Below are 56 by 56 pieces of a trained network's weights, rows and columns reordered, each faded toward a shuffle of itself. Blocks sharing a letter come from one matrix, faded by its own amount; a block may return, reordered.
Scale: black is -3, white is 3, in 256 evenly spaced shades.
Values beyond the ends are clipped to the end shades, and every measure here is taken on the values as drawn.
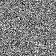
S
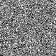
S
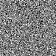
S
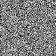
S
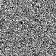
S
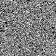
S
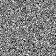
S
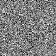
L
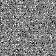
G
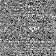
G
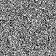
S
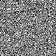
L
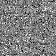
G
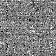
G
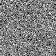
L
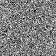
S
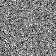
S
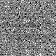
G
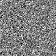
L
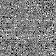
G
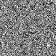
L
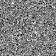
L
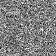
L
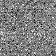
G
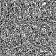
L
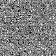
G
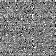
G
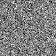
S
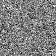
S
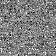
G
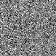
L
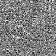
L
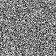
S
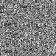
L
